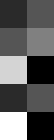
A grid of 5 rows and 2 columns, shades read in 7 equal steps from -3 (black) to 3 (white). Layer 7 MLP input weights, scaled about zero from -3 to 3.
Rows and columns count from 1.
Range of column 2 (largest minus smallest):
3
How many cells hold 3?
1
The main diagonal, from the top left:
-2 0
